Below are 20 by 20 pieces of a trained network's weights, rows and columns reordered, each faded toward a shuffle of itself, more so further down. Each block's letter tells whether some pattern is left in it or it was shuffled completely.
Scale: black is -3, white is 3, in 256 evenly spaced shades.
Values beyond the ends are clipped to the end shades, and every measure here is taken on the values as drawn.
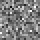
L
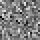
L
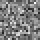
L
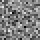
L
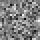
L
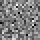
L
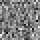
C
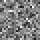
C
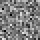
L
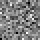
C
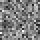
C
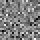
C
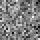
C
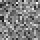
L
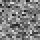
L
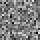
L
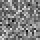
L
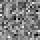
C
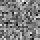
L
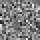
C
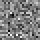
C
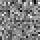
C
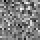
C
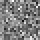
L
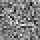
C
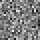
L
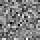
L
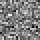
C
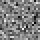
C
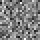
L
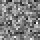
L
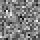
L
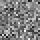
L
